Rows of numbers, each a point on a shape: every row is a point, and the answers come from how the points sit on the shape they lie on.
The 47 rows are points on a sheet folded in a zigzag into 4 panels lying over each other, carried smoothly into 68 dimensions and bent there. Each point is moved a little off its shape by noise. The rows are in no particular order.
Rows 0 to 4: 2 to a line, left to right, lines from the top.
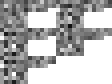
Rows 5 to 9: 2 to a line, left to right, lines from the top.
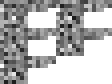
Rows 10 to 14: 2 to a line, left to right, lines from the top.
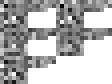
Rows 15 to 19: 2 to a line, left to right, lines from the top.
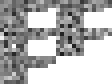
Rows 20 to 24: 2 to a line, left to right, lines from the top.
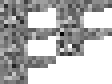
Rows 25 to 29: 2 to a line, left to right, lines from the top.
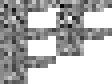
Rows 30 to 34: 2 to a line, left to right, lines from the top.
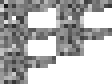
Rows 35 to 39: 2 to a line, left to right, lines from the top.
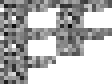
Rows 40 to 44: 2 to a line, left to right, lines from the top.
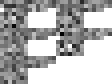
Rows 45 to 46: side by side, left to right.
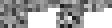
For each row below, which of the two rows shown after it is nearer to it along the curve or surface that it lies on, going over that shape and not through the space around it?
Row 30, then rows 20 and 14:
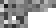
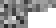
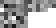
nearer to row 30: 14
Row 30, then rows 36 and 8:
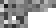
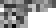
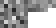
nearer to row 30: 36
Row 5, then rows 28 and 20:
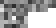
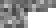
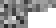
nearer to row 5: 28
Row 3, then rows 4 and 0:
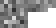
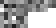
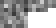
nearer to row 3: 0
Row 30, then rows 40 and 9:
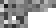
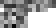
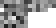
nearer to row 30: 9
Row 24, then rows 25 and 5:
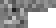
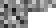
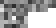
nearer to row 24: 25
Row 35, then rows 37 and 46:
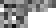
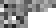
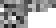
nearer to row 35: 46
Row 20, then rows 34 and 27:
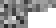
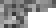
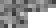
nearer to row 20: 27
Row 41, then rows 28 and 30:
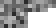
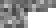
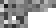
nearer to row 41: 28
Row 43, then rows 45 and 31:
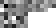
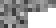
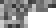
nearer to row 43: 31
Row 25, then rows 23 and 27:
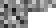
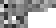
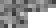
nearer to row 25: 27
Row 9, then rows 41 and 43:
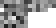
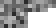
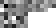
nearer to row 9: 43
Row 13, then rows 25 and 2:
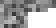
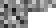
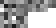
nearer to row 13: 2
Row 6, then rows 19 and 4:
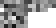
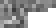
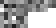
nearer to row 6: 4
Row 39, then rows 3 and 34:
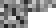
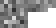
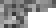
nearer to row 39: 3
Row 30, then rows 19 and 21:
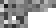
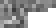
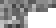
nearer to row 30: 21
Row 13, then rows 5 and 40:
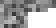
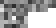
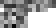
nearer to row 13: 40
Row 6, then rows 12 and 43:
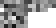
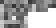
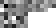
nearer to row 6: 43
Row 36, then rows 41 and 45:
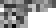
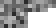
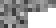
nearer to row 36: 41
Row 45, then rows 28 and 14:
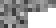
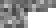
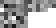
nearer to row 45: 28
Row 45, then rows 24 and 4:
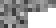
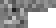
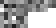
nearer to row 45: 24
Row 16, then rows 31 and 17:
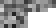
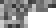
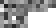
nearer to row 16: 17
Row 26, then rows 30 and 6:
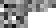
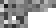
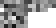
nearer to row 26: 6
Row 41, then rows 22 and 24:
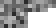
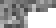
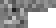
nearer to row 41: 22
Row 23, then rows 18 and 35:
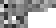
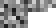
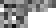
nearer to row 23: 35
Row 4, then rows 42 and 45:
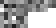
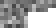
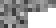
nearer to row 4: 42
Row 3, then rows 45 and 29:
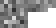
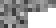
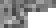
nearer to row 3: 45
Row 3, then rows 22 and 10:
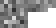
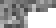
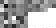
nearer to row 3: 22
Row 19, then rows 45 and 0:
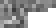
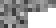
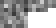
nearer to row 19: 0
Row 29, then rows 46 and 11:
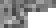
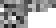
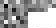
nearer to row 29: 11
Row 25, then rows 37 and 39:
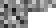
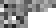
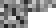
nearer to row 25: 39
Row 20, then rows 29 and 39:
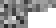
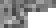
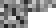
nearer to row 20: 39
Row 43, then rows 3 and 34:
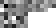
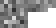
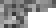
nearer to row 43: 34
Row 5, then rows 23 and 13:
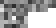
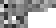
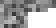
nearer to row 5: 23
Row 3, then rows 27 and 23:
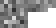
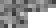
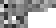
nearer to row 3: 27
